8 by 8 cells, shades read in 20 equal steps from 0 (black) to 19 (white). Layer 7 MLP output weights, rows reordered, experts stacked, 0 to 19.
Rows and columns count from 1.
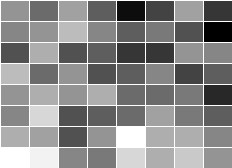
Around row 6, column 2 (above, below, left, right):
13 12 10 6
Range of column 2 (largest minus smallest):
10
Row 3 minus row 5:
-5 0 -5 -6 -4 -4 2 7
